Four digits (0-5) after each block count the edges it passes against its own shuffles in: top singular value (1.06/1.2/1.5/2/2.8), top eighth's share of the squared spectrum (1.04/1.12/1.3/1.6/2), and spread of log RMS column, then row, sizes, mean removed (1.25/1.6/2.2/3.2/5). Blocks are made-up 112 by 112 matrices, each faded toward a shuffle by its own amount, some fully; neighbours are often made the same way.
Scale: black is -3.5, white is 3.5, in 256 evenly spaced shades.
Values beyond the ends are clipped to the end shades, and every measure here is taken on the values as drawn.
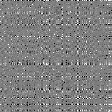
5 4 3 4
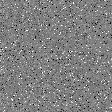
2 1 0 0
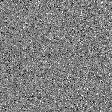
0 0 0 0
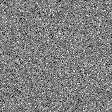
0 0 0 0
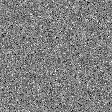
0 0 0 0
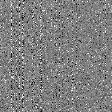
2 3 3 0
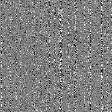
2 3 4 0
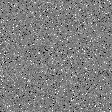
0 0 0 0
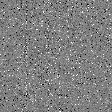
1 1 1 0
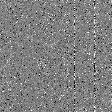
3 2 2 0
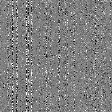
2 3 4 0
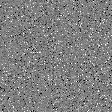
2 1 0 0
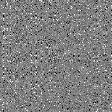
4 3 2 2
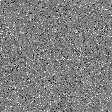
0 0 0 0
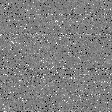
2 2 0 2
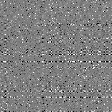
5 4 2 3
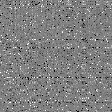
4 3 1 2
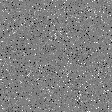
2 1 0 0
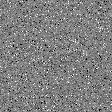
2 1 0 0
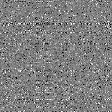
4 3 1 3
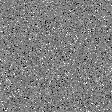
2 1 0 0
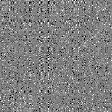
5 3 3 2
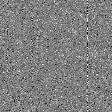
3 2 2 0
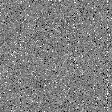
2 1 2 0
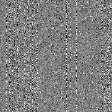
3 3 4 0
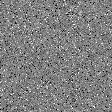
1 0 0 0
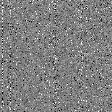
2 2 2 0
